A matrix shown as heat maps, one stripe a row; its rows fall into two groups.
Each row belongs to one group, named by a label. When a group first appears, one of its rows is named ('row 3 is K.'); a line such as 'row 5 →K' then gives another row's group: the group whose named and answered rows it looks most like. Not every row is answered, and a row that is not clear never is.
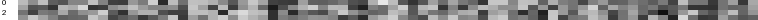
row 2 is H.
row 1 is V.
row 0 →H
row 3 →H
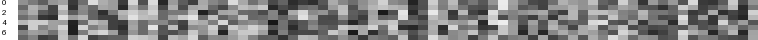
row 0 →H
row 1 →H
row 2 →V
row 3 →V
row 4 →H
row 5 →H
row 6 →H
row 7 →V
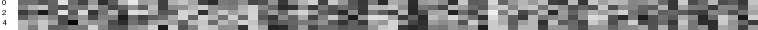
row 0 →V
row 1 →H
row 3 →H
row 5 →H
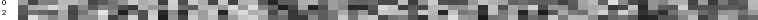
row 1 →H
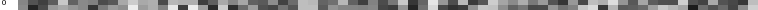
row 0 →V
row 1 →V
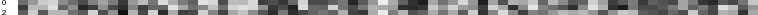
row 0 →H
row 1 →H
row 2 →H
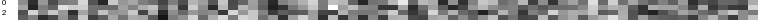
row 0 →V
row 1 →V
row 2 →H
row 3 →V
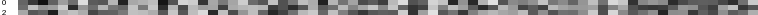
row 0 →V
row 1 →H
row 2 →V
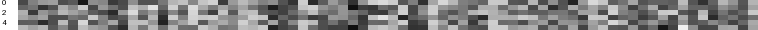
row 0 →H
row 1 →V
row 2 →V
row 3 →H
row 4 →V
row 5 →H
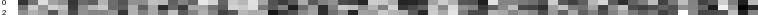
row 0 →H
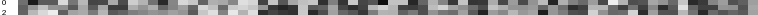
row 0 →V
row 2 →H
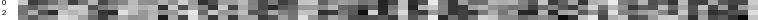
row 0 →V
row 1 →V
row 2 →V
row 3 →V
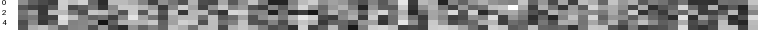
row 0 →V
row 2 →H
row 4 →V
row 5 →H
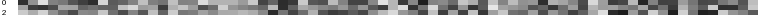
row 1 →V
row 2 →H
